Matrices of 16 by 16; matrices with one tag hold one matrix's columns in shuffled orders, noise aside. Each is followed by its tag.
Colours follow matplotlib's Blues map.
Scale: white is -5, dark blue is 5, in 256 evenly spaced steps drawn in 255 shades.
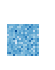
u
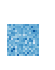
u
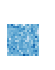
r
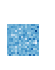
u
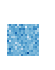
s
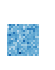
s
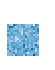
r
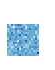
s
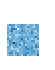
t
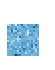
r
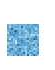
u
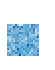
r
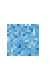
r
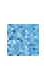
u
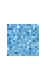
s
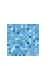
t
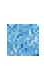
r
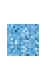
u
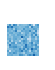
r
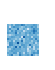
t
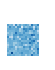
s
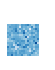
t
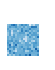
r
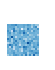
t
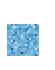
s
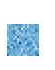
t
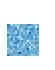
s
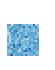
r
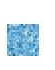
r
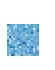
t
